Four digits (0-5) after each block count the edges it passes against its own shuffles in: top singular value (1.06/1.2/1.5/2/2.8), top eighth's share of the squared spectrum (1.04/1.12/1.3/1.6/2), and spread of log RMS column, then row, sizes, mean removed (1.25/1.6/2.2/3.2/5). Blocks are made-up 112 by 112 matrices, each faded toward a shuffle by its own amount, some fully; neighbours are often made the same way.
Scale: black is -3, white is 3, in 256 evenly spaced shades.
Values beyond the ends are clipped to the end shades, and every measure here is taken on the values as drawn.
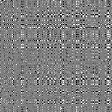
5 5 4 4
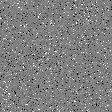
0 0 0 0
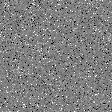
0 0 0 0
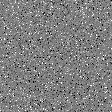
0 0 0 0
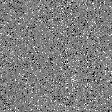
3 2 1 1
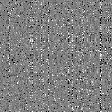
4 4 3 1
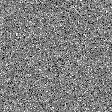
2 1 0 0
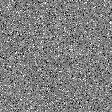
2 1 0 0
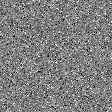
1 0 0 0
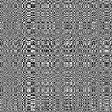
5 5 5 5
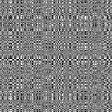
5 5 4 4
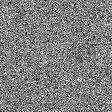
2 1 0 0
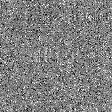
3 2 1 0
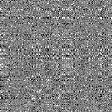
5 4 3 3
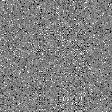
4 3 2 1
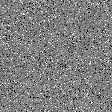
0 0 0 0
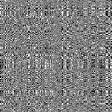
5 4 4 3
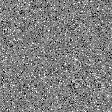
3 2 1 0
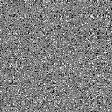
4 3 1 1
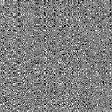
5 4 3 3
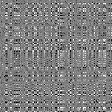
5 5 4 4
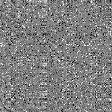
4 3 2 2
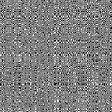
5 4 4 4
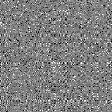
5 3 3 3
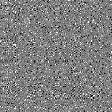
4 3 2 2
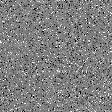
3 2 0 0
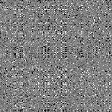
5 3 3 2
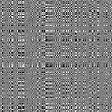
5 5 5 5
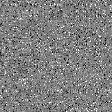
4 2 1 1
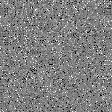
3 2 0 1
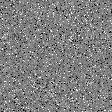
2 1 1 0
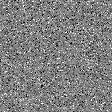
3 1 0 0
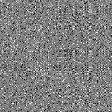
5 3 2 2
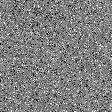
2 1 0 0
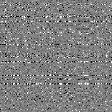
5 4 2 4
